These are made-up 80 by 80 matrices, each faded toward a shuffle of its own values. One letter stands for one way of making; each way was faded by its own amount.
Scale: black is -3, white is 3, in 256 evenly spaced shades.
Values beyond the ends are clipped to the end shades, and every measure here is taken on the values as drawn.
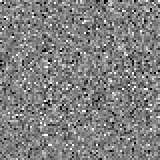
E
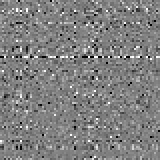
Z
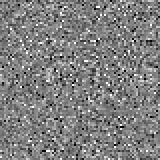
E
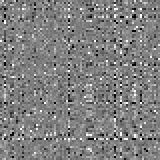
Z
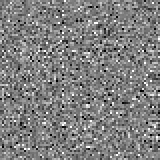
E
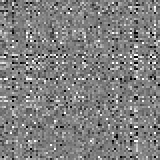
Z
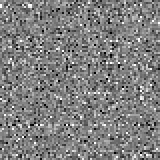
E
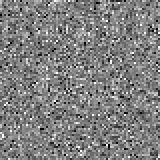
E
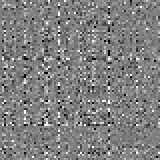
Z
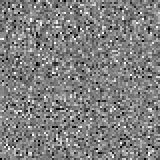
E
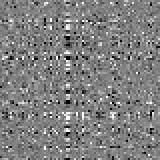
Z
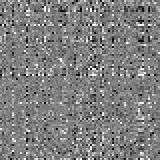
Z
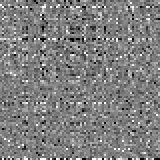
Z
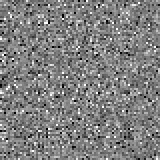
E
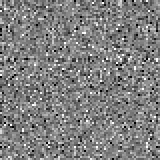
E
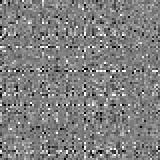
Z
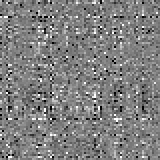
Z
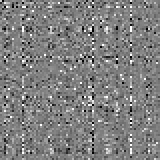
Z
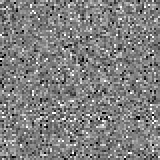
E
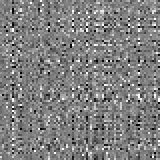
Z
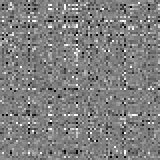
Z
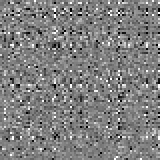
Z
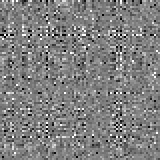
Z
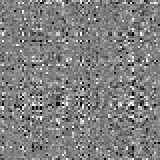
Z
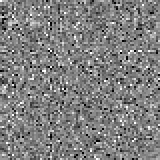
E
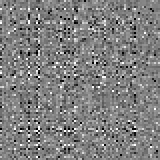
Z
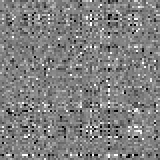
Z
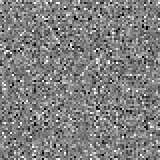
E
